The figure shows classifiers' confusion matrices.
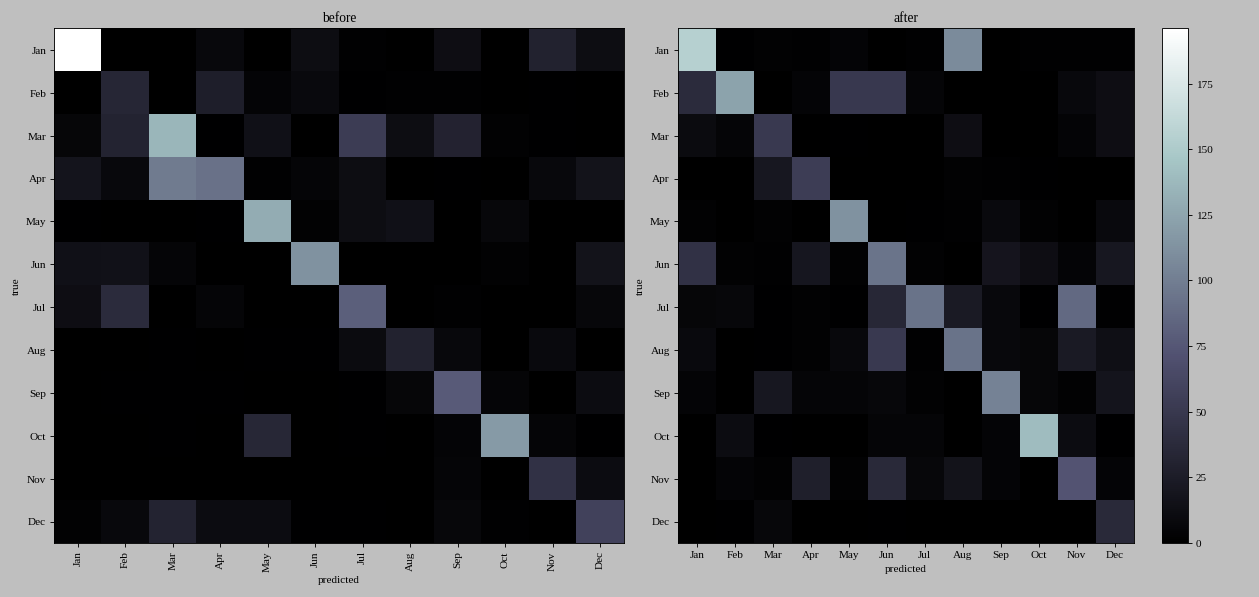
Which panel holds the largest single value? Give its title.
before
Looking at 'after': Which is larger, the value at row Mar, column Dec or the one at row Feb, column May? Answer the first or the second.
the second
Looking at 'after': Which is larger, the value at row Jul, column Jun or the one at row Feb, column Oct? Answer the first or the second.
the first
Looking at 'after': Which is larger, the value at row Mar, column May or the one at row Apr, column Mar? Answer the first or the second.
the second
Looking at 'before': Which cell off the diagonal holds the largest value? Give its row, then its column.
Apr, Mar
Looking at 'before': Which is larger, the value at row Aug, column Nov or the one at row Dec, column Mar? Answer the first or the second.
the second
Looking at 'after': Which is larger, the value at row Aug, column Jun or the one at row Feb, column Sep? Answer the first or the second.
the first
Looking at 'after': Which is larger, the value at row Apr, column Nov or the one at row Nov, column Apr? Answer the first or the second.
the second
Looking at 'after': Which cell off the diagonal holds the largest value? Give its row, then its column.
Jan, Aug
